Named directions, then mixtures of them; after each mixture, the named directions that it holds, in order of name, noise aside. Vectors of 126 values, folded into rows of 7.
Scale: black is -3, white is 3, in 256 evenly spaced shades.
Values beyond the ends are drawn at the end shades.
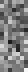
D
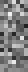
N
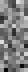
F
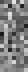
D, N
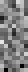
F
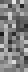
D, N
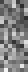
D, F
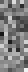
D, N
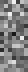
N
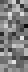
N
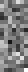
D, F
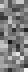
D, F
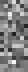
N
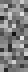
F, N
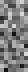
F, N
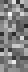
N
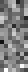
F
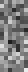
D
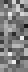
N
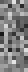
D, N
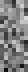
D, F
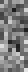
D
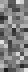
D, F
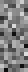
F, N
